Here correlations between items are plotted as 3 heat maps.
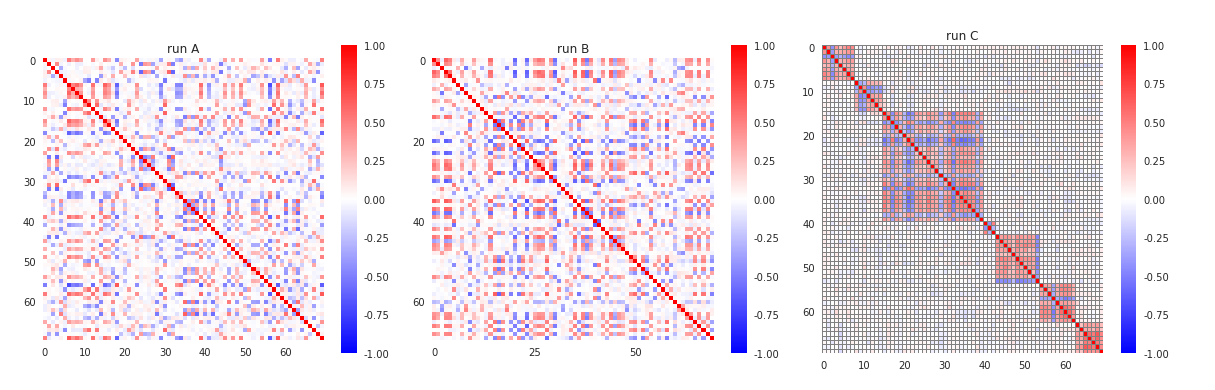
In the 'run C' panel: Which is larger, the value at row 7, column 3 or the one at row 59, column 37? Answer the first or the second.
the first
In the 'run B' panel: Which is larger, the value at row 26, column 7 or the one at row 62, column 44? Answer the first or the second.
the first
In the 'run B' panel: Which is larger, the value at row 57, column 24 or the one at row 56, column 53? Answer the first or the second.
the first
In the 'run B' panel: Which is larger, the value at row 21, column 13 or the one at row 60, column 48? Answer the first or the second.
the second
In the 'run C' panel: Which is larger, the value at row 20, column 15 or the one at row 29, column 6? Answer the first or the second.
the second
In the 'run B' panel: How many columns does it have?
70
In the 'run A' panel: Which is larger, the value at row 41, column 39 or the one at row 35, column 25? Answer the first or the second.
the second
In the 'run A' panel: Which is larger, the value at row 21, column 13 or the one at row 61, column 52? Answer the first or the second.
the first
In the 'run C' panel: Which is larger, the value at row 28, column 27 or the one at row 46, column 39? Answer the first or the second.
the first
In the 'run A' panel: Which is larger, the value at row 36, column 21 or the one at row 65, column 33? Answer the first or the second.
the first
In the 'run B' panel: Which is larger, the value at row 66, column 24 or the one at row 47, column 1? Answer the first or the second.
the second
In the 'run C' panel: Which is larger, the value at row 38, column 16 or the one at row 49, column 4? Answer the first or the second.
the second
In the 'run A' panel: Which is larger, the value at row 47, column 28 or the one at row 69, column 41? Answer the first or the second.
the first
